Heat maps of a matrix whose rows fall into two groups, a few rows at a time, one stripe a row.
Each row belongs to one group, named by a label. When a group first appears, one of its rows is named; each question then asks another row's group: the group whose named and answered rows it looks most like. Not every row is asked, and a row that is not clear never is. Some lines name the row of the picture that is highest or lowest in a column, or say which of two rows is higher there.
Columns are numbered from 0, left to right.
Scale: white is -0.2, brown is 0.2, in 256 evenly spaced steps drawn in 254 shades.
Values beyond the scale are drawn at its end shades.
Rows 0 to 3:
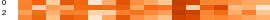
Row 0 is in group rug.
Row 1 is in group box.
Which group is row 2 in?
rug
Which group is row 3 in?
rug
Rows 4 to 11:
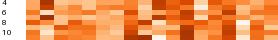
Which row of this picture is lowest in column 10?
9
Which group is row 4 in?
box
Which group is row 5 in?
box
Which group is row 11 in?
rug
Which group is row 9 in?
rug
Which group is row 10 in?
rug
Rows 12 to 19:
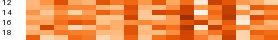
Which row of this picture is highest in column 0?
19
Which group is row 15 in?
rug
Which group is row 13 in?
rug
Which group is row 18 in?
rug
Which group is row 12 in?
box
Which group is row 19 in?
rug
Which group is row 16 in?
rug
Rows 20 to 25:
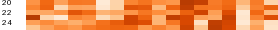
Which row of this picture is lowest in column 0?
25
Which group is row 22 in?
rug
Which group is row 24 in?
box
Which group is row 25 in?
box
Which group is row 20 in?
rug
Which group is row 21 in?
rug
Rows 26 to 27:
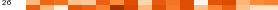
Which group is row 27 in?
box
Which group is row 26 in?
box
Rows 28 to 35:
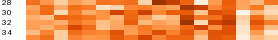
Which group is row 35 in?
box
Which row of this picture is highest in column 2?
31
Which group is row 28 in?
box
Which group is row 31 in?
rug
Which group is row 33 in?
rug
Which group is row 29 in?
rug
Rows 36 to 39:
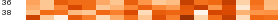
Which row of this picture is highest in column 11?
39
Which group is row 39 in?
rug
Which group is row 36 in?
rug
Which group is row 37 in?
rug
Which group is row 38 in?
box
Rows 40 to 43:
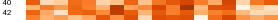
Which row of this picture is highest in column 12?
40
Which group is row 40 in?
rug
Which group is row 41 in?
box
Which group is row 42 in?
box
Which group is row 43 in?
box
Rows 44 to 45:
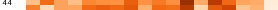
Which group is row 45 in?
box
